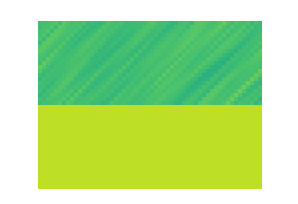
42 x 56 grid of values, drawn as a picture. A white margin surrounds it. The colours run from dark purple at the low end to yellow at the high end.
It is made of 2 by 1 panels. Panel 1,1: high, slanting up to the right, faint in contrast. Panel 2,1: very high, flat.
